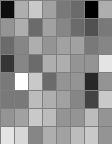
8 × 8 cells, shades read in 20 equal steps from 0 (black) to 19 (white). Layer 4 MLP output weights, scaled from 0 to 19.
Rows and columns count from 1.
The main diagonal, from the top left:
1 13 13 13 11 10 14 11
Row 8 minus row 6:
8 7 -4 0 0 4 10 -4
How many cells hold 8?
6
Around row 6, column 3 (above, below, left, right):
15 15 9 13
